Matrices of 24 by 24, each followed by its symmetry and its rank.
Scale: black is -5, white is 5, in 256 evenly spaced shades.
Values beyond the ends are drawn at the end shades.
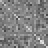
symmetric, rank five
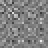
symmetric, rank three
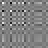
symmetric, rank one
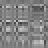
neither, rank two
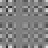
symmetric, rank one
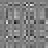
neither, rank two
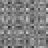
antisymmetric, rank two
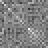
symmetric, rank five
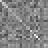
symmetric, rank five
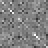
symmetric, rank five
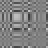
symmetric, rank one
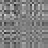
antisymmetric, rank two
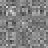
symmetric, rank three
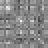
symmetric, rank three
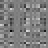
neither, rank two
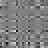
neither, rank two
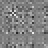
symmetric, rank three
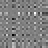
antisymmetric, rank two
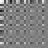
symmetric, rank one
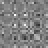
symmetric, rank three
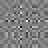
antisymmetric, rank two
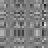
neither, rank two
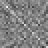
symmetric, rank five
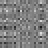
neither, rank two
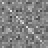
symmetric, rank five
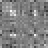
symmetric, rank three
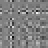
antisymmetric, rank two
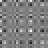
symmetric, rank one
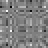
antisymmetric, rank two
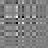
symmetric, rank one
